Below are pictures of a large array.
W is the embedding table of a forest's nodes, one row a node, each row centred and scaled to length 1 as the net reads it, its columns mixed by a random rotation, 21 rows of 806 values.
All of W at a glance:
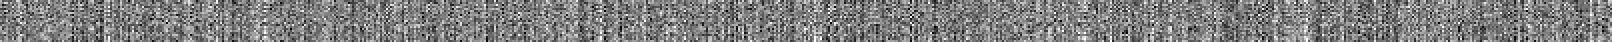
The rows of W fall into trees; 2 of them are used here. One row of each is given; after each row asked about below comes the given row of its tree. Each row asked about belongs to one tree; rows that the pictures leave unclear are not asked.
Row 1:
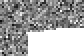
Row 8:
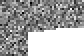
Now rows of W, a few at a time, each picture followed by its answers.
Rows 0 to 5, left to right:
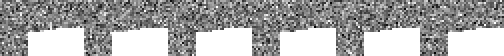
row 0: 1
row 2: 8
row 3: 1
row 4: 8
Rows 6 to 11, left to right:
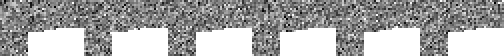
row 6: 8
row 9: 1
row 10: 1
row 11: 8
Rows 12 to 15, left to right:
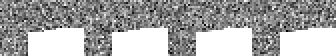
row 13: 1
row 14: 1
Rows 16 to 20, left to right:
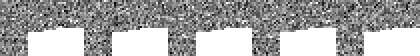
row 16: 1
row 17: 8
